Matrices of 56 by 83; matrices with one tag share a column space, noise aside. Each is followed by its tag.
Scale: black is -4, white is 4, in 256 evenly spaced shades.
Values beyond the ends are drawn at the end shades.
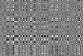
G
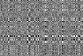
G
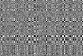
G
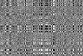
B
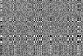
G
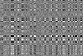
G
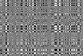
B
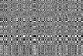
G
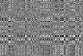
G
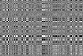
G
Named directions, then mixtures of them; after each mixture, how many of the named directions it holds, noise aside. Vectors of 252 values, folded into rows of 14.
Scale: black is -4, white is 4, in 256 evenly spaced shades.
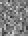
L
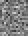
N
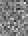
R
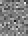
three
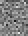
three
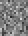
one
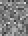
two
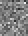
two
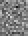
two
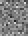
three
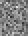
two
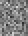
two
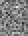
two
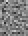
one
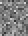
two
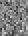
one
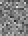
three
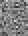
two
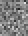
one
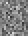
three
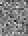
three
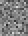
three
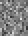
one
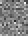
three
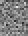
three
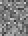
two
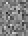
three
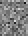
two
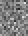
one
